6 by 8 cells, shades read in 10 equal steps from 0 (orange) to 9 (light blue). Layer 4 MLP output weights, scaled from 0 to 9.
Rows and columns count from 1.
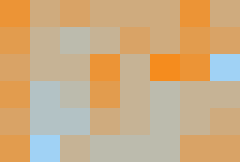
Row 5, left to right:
3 7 7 4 5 6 5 4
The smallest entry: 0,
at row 3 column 6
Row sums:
25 30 29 38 41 40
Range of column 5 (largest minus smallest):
3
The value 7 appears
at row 4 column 2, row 5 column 2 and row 5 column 3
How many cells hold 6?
7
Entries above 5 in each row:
0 1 1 3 3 4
